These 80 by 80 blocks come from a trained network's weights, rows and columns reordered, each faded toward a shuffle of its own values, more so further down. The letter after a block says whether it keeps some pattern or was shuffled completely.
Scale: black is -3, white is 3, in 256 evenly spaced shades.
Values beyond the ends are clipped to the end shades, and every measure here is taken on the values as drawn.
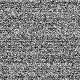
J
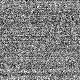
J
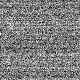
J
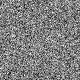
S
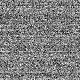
J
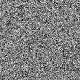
J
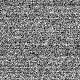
J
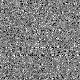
J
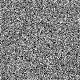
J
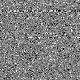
J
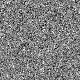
J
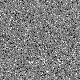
S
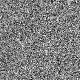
S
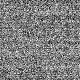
J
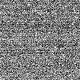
J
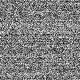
J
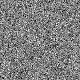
S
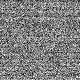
J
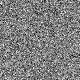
S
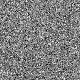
S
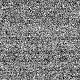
J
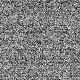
J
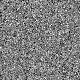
S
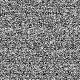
J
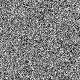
S
